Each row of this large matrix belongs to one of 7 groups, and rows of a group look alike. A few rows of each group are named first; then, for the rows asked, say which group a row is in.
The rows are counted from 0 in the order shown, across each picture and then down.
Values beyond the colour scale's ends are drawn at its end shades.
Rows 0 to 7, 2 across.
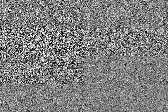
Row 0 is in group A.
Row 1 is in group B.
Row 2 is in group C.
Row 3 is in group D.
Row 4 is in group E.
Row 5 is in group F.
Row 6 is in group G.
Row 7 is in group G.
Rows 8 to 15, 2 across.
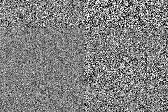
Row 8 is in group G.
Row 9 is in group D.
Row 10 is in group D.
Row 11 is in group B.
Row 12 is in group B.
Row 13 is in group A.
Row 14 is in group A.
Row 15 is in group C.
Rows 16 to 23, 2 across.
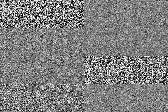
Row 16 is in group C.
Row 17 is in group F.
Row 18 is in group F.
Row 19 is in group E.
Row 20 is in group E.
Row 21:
B
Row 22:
E
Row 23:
G
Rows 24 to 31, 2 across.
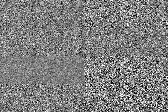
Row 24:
E
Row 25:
G
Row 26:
B
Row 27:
E
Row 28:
E
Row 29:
G
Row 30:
A
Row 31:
A
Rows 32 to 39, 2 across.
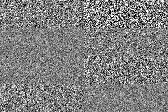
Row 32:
B
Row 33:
D
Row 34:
A
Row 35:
F
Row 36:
A
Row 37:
D
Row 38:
D
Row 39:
A
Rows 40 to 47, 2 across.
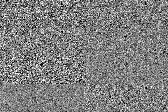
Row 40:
E
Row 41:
E
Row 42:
D
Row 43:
F
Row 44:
F
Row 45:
C
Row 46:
G
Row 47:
D
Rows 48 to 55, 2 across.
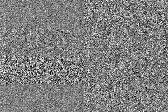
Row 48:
B
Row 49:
A
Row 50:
D
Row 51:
B
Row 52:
D
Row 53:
E
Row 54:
B
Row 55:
D
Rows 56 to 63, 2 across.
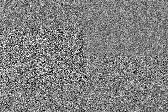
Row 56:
D
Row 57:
A
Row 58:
B
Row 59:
B
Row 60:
G
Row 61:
C
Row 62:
A
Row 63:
E
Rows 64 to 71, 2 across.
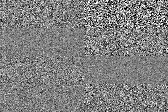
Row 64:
C
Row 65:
F
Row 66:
C
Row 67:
G
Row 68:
G
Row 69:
F
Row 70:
F
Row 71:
A
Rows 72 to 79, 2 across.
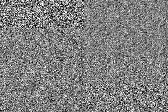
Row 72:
E
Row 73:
B
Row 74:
A
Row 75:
B
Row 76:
B
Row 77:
B
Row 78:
E
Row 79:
A
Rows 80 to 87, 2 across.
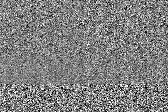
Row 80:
G
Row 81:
F
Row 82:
F
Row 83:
D
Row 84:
B
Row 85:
B
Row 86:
D
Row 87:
C
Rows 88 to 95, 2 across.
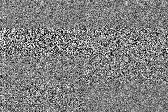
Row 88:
C
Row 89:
E
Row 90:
D
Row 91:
G
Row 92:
C
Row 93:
D
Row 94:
C
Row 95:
E
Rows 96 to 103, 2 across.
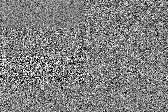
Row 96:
C
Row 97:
E
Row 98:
B
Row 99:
C
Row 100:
C
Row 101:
G
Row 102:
D
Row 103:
F
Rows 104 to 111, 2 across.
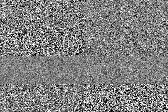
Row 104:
C
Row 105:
G
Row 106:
B
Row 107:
A
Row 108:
A
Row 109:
G
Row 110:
B
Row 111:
G
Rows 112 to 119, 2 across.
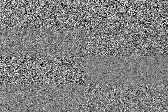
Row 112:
D
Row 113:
C
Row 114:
B
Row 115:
E
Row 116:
F
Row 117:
C
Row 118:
G
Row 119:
D
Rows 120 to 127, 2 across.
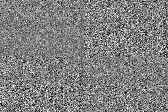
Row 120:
A
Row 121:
B
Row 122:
A
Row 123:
B
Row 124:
B
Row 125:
A
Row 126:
C
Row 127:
F
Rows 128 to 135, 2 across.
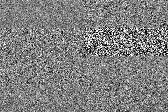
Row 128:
A
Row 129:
F
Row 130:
D
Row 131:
A
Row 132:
G
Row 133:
G
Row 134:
A
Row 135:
E
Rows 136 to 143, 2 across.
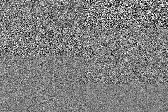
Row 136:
E
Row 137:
E
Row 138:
A
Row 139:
G
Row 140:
F
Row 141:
E
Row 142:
G
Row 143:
C
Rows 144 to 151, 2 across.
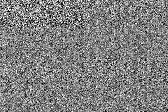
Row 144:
A
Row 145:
D
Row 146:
C
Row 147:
D
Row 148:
G
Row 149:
F
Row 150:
D
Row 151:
F
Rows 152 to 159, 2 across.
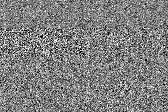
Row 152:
B
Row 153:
F
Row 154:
F
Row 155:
B
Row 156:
A
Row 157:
D
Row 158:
D
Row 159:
C
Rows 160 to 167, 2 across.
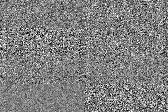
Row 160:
E
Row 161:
B
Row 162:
C
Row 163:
B
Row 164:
C
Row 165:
C
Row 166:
D
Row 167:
A
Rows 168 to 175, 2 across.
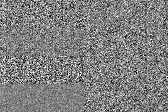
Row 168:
C
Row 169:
B
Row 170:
C
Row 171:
F
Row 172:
B
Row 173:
G
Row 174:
D
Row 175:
E
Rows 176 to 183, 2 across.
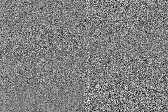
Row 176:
F
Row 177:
C
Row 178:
A
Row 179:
D
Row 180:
G
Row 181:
B
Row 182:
B
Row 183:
D
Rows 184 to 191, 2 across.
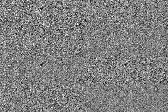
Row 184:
F
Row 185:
C
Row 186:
B
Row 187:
B
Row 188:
F
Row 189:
F
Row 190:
D
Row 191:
C
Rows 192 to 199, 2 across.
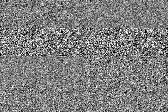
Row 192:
E
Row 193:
A
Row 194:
E
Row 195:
E
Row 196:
B
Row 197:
B
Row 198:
F
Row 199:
F
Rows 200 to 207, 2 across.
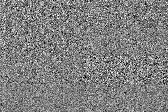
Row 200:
D
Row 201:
E
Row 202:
D
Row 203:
G
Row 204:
G
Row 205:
C
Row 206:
C
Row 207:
F
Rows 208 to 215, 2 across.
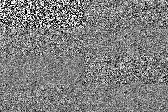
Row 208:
D
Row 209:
E
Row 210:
D
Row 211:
F
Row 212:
B
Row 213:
E
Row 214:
E
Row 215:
F
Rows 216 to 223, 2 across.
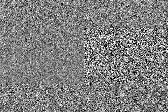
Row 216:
D
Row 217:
G
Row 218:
D
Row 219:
G
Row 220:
D
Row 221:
D
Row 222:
A
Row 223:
E
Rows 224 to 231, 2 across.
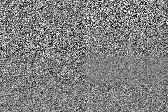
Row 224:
F
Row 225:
G
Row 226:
C
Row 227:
C
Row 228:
E
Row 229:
C
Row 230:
F
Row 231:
B
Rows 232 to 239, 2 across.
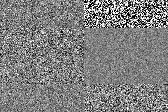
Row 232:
E
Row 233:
D
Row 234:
E
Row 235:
C
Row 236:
G
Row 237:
D
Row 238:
A
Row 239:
G
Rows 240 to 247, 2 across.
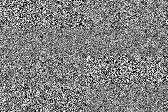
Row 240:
F
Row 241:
G
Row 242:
F
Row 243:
E
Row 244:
A
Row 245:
G
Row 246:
D
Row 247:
C
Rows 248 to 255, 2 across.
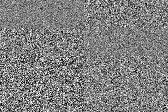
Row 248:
F
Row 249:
D
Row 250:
D
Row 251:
D
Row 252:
E
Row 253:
G
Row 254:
C
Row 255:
G
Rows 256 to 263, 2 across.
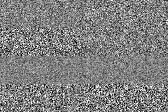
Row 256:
B
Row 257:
G
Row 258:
A
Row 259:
A
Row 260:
B
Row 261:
C
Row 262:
C
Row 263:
D
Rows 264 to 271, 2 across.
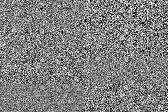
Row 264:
F
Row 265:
C
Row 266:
D
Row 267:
C
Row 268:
E
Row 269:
D
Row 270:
E
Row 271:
E
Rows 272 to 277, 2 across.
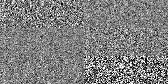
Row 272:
D
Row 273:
D
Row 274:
F
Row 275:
C
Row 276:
B
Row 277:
A
